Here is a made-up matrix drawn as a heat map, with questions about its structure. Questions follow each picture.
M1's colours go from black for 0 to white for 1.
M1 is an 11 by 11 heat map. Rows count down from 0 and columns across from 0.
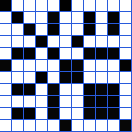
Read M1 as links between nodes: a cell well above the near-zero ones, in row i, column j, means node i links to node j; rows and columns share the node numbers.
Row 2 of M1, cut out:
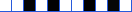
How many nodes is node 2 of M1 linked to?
7
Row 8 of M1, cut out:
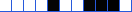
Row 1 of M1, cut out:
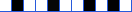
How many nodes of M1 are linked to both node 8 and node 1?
6
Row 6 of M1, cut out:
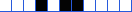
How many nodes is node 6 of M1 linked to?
8
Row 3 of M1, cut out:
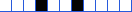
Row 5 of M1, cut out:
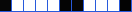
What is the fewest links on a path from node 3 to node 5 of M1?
1
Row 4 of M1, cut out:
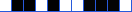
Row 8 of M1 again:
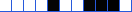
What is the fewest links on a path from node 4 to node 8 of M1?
2
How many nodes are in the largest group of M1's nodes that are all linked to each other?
6
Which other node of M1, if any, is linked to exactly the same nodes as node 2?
none
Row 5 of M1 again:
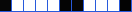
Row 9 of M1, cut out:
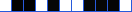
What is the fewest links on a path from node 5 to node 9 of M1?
1
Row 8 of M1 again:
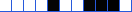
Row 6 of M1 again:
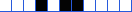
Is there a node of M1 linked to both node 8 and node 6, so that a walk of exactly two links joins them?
yes
